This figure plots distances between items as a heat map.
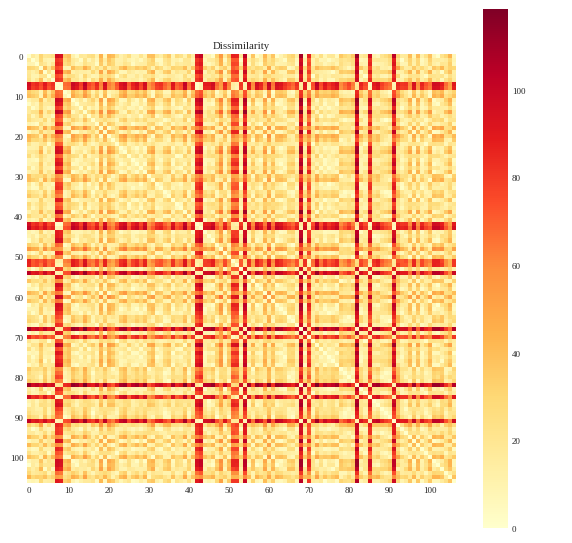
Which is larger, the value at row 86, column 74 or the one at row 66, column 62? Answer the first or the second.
the second
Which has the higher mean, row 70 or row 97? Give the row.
70
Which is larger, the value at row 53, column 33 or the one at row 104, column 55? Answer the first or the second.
the second
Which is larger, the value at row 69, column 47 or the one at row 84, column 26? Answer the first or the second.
the first
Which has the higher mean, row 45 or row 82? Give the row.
82
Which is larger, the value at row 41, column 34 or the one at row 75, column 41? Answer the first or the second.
the first
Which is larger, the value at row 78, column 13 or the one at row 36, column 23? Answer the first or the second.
the first
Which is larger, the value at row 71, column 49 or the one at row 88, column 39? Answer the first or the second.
the second
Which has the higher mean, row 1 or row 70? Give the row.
70
